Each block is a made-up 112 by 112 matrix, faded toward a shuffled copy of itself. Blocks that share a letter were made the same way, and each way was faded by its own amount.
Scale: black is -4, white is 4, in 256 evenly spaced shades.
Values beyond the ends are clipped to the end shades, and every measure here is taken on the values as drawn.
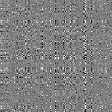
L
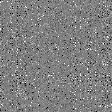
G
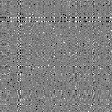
L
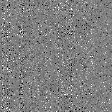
G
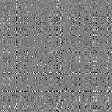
L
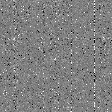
G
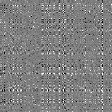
L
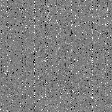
G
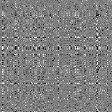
L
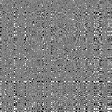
L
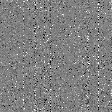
G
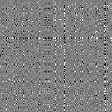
L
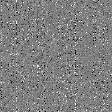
G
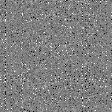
G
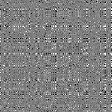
L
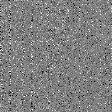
G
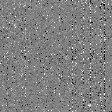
G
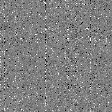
G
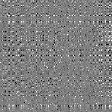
L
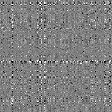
L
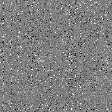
G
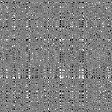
L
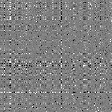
L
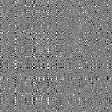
L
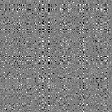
L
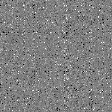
G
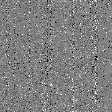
G
